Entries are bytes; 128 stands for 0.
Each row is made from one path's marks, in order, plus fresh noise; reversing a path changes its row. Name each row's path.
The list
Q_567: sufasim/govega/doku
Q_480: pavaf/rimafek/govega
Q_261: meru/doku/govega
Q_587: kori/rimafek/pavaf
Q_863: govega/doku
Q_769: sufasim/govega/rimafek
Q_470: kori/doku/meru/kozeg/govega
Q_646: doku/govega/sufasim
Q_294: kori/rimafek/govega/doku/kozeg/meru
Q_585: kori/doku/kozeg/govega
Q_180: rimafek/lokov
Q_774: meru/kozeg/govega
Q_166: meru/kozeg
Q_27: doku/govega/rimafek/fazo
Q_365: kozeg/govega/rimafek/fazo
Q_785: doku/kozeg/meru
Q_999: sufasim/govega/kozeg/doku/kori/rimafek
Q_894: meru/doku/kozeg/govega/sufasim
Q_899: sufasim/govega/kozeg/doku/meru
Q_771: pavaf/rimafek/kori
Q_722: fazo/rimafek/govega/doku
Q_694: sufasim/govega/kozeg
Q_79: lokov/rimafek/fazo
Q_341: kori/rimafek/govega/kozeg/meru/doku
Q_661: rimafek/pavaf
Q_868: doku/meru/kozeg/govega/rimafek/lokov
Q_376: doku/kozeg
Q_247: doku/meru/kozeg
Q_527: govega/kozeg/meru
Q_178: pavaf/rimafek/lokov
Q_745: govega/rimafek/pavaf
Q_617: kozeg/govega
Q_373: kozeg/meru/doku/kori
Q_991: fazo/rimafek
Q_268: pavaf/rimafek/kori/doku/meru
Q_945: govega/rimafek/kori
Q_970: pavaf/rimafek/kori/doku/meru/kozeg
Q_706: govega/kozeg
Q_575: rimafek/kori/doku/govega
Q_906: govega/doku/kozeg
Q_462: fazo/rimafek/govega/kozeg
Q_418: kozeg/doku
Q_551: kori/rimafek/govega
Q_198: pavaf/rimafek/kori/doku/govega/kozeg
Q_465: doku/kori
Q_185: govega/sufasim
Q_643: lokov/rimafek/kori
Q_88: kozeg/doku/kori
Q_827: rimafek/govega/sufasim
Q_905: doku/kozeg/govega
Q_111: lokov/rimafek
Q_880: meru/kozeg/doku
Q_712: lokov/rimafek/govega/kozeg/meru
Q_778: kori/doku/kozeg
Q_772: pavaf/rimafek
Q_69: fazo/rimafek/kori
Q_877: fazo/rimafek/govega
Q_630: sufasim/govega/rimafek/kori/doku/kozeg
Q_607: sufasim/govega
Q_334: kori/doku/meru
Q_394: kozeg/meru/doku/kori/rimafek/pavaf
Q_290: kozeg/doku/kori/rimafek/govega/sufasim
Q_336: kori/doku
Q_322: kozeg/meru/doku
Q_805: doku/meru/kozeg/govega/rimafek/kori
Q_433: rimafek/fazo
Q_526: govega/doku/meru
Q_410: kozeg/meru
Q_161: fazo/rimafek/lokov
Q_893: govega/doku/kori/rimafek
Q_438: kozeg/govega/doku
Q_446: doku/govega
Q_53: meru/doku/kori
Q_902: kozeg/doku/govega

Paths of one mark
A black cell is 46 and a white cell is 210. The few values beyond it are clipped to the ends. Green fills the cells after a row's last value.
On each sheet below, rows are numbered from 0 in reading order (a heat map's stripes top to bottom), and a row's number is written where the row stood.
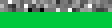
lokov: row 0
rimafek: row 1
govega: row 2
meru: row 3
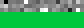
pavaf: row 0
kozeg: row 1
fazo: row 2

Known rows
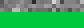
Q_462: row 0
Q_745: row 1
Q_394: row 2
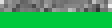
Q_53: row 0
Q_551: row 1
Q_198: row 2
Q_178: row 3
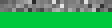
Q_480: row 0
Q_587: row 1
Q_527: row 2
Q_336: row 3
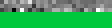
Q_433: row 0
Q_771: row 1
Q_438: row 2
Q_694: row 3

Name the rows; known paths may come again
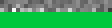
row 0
Q_607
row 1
Q_902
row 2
Q_585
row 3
Q_722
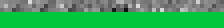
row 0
Q_268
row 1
Q_53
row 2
Q_334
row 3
Q_575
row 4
Q_111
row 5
Q_646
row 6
Q_462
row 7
Q_373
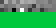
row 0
Q_433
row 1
Q_893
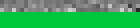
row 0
Q_470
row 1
Q_970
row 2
Q_906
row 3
Q_868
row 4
Q_418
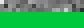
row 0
Q_88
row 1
Q_805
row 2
Q_863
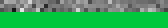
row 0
Q_79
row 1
Q_336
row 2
Q_365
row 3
Q_394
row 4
Q_341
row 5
Q_438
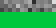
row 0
Q_769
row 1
Q_587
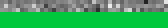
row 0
Q_247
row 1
Q_322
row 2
Q_290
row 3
Q_178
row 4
Q_166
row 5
Q_745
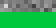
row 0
Q_899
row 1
Q_551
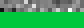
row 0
Q_772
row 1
Q_527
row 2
Q_617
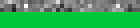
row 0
Q_180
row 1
Q_480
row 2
Q_771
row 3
Q_294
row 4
Q_526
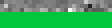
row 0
Q_712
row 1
Q_198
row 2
Q_694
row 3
Q_945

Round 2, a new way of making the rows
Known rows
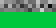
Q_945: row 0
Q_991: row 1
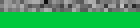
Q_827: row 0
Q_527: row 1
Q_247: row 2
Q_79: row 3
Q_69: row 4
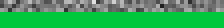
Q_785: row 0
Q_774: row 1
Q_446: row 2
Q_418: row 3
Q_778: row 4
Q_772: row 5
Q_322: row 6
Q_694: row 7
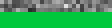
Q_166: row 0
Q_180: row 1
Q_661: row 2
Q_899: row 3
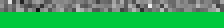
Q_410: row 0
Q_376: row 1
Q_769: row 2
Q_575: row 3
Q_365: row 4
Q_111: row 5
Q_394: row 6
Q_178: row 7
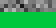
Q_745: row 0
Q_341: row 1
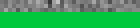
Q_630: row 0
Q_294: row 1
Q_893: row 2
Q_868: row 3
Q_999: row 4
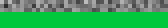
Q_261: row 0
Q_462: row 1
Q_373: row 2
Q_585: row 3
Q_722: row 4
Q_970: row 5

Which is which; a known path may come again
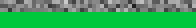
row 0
Q_905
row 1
Q_771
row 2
Q_336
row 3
Q_480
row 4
Q_745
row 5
Q_585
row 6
Q_551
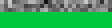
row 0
Q_88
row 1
Q_706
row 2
Q_462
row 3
Q_906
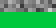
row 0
Q_722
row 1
Q_438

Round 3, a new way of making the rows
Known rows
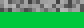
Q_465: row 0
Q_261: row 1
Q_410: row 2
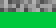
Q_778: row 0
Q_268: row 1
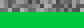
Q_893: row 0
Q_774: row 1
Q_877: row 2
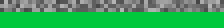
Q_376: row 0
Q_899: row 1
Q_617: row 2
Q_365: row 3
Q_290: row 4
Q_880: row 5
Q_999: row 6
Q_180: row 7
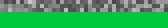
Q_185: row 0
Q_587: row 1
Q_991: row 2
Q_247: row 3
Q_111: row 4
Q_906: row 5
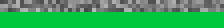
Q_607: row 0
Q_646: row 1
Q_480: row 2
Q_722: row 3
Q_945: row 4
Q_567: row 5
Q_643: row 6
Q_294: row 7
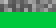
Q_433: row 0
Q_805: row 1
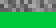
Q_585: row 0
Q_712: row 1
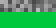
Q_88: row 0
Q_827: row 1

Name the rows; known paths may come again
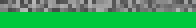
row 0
Q_607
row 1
Q_376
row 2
Q_446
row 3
Q_53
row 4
Q_905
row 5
Q_999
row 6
Q_646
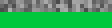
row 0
Q_722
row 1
Q_868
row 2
Q_526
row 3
Q_630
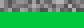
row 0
Q_893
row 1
Q_575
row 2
Q_661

